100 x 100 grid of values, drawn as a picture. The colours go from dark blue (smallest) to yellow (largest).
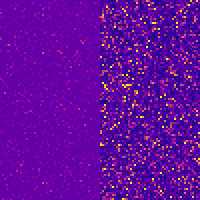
Most values sit low, with a long tail of high ones. The halves do not mirror each other. Overall the values sit about 20% of the way up the scale. The left part is calmer, up to a seam about 50% of the way across.
